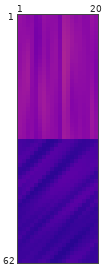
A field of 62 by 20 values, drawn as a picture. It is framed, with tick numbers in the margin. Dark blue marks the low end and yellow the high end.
The table splits into 2 rows of 1 panel. Panel 1,1: low, streaked downward, faint in contrast. Panel 2,1: very low, slanting up to the right, faint in contrast.
